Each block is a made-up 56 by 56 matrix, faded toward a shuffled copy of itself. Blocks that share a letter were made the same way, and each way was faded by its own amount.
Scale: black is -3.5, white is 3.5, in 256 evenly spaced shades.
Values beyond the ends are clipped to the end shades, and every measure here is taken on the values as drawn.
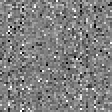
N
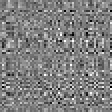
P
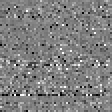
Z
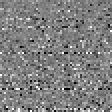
Z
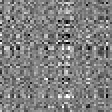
P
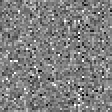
N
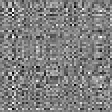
P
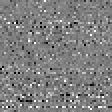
Z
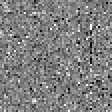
N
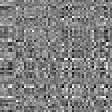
P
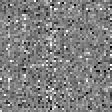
N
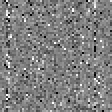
N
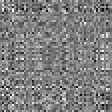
P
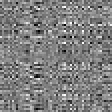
P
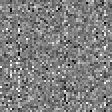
N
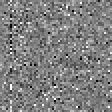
N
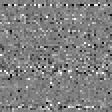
Z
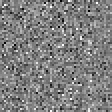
N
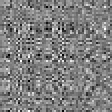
P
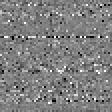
Z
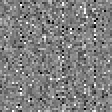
N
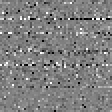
Z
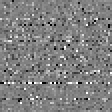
Z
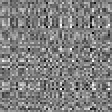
P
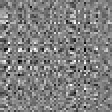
P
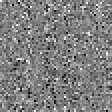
N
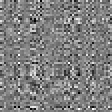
P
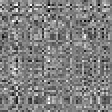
P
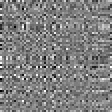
P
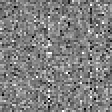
N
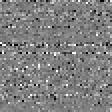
Z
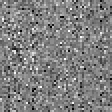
N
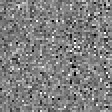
N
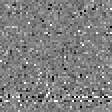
Z
